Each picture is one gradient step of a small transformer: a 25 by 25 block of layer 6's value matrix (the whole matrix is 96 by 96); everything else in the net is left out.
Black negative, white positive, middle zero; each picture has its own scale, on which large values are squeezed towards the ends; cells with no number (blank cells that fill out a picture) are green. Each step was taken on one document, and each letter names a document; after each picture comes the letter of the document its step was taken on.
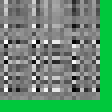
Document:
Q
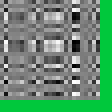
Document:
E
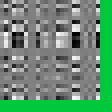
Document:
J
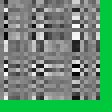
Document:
E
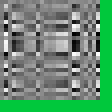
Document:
J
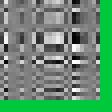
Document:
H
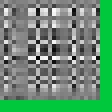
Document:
Q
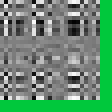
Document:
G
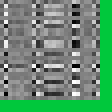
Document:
E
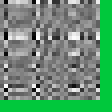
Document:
G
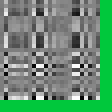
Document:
G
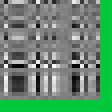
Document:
Q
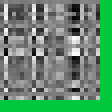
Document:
G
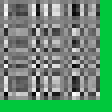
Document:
Q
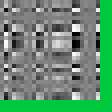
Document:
J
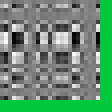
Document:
J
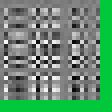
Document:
Q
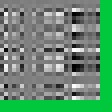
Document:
H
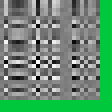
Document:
Q
